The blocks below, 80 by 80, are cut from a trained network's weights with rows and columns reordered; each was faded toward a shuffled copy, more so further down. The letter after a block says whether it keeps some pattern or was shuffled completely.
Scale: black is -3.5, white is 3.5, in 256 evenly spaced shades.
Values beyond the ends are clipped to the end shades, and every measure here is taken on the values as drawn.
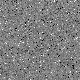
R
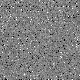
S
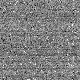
S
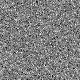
R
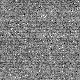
S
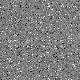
S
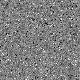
S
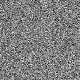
S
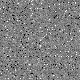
S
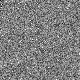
R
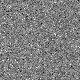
R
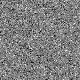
S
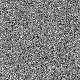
R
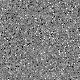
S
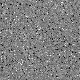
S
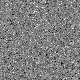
R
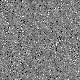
R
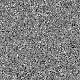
S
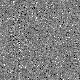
S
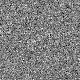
S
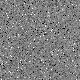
R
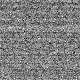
S
